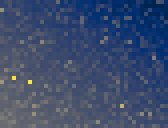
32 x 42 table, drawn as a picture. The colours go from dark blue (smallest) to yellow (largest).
The grain is fine, like static. The ninth with the lowest average is the top right. There are no regular stripes. Neither half mirrors the other. The field climbs toward the bottom left. No single row or column stands out from its neighbours.
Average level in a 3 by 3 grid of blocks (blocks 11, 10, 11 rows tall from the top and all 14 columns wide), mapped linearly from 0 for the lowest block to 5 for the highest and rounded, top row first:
210
421
543
